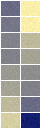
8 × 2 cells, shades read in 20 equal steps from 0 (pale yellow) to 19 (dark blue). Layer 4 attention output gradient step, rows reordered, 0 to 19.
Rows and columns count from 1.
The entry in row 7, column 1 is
5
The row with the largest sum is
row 8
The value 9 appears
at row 5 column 2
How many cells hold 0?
2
